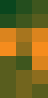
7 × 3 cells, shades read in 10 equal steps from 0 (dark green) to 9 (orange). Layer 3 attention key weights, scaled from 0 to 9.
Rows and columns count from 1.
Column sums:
27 24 38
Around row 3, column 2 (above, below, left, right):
2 5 8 8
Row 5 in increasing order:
2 3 8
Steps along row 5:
down up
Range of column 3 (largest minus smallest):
7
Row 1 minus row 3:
-8 -5 -6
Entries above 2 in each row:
0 1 3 3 2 3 3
